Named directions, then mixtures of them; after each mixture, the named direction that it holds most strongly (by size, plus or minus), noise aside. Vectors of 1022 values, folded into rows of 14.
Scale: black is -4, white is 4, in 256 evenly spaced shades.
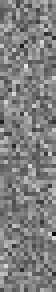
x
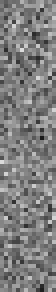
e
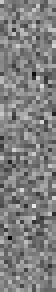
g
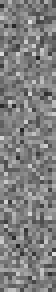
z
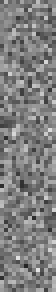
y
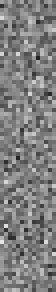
z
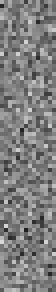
z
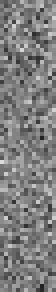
e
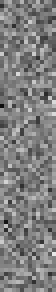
z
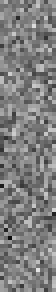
y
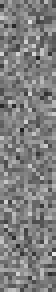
z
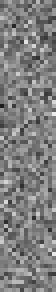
z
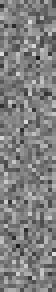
z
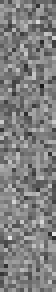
x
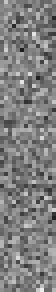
e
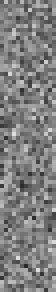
y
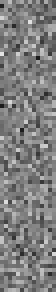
z
